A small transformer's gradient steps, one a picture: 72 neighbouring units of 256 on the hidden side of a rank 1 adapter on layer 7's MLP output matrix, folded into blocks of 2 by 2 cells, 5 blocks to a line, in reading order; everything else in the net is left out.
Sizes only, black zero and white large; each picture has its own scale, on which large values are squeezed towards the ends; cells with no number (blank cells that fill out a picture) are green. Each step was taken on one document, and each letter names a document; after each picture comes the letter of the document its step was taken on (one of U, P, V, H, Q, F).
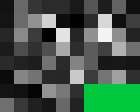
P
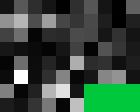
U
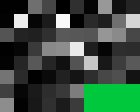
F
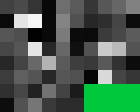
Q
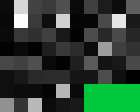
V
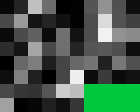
F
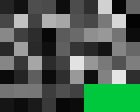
P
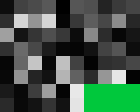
U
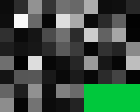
V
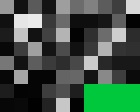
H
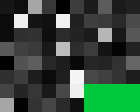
F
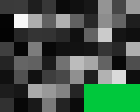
P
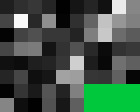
U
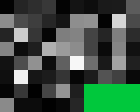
U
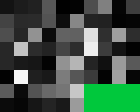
U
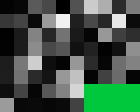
F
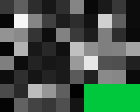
P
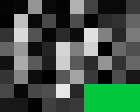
F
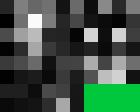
H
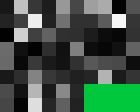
V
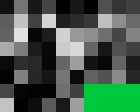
U
